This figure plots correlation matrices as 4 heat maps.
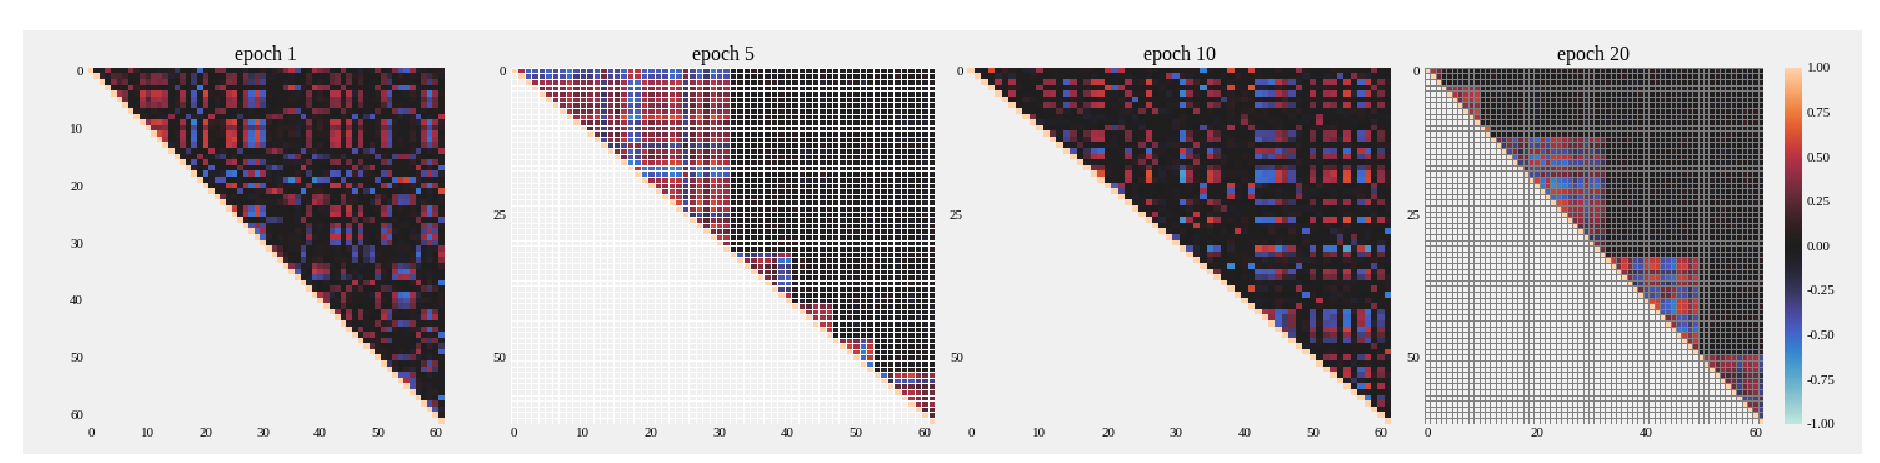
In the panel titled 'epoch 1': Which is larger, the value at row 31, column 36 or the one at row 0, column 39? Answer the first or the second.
the second
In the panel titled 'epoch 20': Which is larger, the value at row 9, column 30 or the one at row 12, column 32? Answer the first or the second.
the second
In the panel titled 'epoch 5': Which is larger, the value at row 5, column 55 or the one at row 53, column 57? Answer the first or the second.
the second
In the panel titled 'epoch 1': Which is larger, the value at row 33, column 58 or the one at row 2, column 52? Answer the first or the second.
the first
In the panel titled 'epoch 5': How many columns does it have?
62
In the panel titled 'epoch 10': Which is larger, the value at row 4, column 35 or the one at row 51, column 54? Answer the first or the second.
the first
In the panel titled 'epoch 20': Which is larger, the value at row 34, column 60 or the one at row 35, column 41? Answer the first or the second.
the second
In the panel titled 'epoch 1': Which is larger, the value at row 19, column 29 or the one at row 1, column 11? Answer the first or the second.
the second
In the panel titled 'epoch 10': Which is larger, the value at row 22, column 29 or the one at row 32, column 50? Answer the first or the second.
the second
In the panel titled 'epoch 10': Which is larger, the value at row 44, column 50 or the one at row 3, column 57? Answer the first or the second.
the second
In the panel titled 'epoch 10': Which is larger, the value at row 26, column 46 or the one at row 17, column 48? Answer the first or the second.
the first
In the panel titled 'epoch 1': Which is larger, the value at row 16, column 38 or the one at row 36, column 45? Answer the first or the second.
the first
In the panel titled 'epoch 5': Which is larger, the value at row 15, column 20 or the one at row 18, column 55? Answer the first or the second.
the first
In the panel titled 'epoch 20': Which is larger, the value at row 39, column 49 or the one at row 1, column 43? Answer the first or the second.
the second
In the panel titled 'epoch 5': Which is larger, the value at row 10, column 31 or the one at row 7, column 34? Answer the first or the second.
the first
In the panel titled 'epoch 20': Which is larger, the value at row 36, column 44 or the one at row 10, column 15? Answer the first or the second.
the second
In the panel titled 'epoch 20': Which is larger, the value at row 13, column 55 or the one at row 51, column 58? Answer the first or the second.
the second
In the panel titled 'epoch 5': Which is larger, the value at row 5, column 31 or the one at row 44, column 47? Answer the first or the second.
the first
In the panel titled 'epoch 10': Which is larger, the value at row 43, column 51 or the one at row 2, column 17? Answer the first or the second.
the second
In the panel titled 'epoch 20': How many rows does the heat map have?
62
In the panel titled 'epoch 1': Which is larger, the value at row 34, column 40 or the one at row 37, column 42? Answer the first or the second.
the first
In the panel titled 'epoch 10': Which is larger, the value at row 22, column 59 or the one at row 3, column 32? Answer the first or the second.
the first
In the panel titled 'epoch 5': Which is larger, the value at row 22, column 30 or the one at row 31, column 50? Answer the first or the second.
the first
